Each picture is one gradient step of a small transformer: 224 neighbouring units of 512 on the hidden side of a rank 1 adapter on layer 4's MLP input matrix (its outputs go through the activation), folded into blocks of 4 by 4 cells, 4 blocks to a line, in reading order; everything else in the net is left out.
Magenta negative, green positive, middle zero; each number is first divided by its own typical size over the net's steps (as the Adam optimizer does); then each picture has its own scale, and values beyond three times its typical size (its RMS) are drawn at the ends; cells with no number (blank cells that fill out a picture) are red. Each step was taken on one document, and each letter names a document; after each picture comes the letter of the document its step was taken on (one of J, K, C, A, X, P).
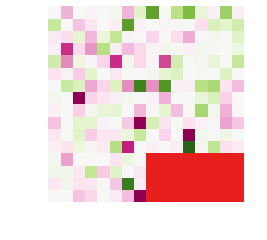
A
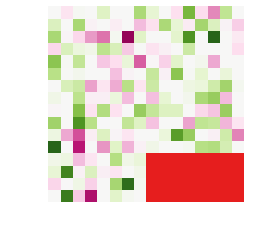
A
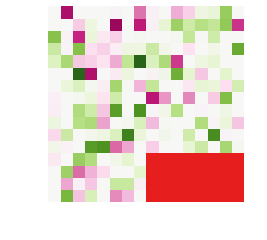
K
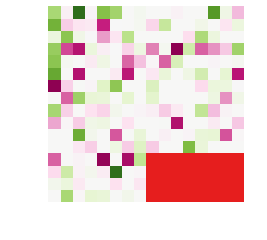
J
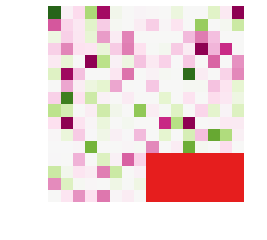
J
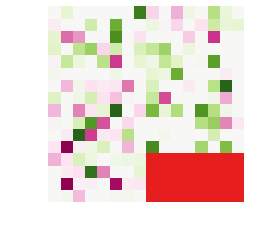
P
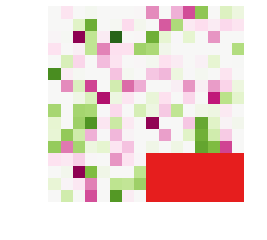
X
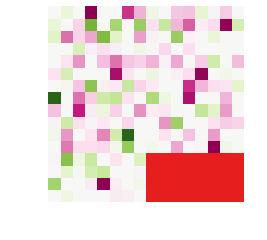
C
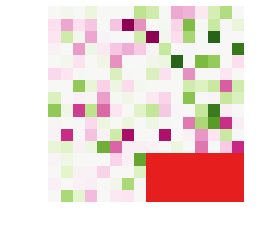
P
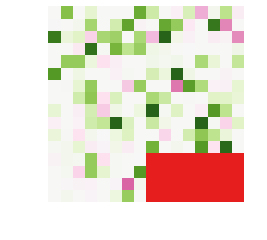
X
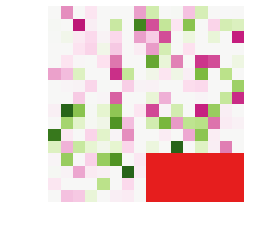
C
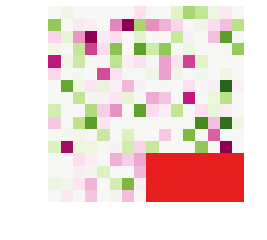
P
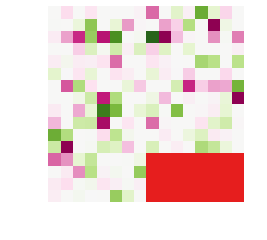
X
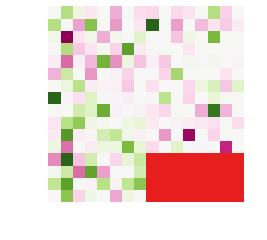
P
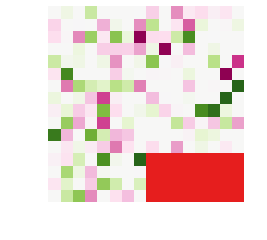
C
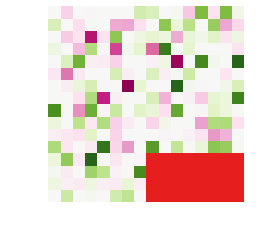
X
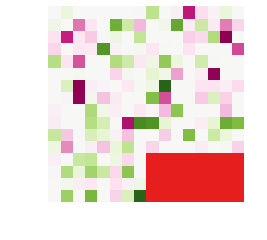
K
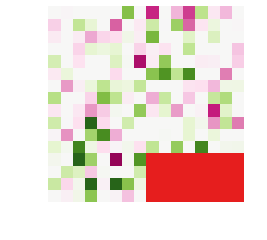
C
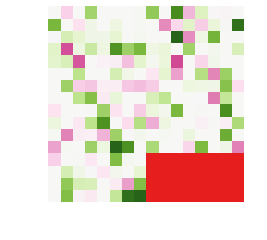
K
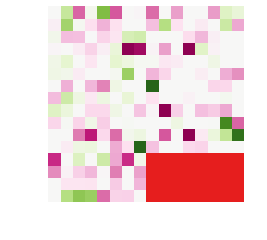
J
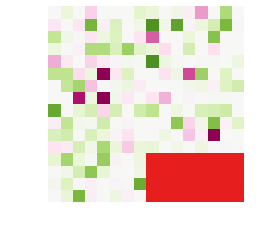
P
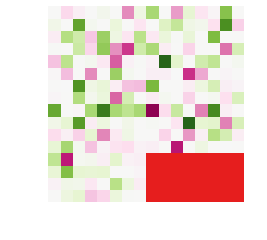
A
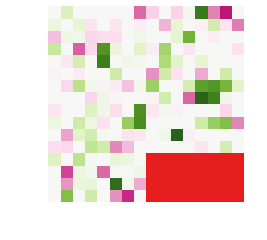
K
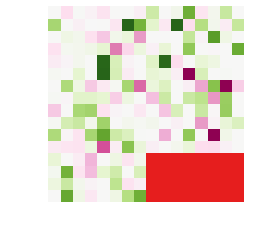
K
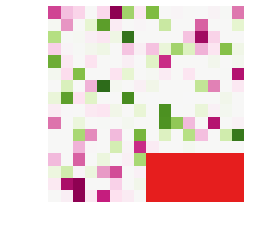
J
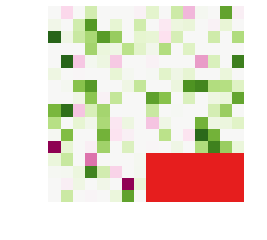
X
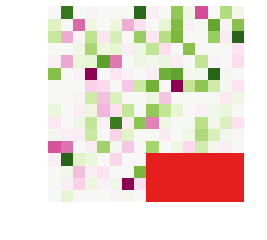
X
